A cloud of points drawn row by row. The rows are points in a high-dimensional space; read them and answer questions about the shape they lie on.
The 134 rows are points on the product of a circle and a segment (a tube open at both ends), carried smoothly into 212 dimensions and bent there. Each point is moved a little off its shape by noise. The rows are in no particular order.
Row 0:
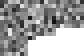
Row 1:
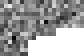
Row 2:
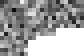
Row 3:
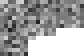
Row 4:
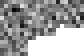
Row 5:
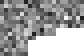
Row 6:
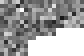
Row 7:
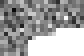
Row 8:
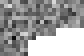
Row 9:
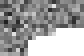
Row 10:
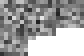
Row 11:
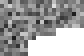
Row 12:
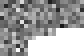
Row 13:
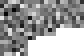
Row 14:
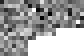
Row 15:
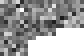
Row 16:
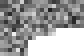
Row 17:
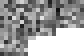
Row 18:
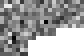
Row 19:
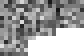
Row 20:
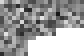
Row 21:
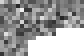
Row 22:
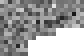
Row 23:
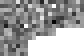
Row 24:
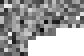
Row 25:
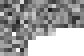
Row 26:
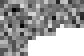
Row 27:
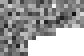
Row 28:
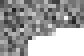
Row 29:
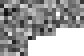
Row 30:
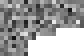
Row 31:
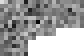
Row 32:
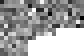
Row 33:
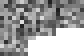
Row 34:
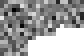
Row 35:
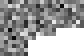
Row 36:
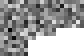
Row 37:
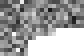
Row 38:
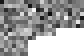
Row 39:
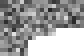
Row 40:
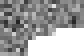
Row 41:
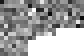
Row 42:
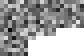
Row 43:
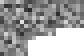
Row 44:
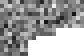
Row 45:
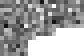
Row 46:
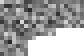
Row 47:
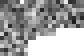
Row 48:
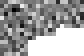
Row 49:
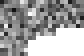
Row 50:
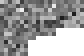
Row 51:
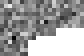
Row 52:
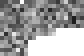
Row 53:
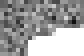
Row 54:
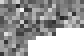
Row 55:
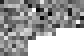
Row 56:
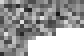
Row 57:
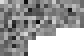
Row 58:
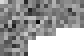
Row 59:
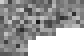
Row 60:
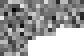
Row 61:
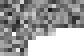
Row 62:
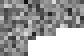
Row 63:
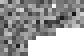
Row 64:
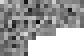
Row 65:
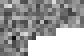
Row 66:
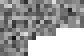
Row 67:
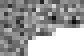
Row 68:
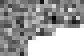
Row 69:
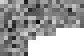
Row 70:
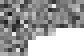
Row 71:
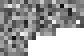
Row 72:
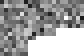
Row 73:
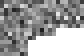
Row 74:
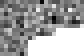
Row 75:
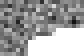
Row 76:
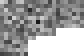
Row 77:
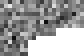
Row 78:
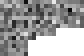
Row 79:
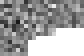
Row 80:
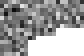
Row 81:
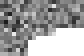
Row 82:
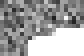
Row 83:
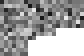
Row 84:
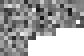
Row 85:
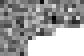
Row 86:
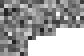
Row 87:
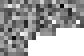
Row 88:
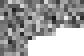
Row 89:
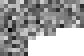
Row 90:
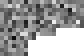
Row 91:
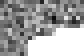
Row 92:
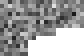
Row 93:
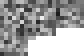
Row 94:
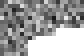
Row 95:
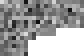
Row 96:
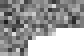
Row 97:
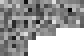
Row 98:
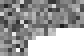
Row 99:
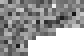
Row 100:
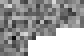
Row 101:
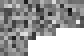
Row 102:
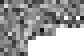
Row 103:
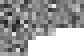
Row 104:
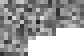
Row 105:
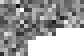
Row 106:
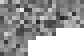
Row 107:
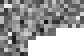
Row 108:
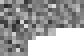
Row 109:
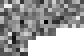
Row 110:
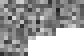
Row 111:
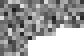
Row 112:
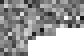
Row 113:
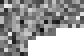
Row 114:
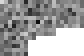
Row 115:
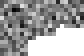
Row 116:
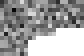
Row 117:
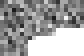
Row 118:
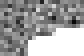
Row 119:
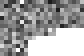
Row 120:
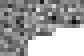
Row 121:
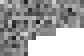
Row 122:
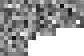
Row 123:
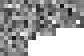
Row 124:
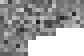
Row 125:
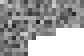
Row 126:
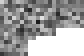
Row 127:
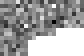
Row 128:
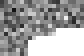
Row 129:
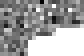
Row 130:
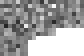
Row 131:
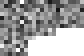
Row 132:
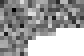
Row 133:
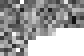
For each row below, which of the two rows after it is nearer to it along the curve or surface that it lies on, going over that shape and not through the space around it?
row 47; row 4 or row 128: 128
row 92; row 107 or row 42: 107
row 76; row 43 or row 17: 17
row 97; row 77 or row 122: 122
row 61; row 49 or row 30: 49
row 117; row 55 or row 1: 55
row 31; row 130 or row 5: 5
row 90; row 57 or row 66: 57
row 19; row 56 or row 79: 56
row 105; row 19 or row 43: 43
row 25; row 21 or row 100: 21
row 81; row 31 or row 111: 111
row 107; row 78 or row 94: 78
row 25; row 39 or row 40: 39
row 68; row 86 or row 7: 7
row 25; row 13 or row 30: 13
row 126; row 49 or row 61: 61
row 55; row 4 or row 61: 4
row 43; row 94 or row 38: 94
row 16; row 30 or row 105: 105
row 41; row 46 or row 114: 114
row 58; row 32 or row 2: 32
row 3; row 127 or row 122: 122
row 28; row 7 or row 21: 7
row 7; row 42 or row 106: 106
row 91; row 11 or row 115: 115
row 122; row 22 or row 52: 22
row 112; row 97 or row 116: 97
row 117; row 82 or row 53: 82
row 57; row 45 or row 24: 24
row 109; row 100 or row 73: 100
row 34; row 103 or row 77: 103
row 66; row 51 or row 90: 51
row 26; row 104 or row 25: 25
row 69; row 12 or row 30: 30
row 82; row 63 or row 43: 43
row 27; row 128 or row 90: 90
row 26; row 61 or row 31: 61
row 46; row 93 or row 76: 93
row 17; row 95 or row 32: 95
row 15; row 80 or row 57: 57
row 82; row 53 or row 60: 53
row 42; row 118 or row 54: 54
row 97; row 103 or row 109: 109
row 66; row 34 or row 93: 93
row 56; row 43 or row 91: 43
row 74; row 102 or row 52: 52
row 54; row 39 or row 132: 39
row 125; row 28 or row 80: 80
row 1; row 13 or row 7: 13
